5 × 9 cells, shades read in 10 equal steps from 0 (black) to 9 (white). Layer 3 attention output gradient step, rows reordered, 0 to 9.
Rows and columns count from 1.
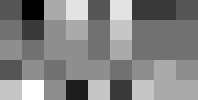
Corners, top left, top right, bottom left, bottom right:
3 3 7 6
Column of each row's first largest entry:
4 6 6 8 2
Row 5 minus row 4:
4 4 1 -4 2 -2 2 0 1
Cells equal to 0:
1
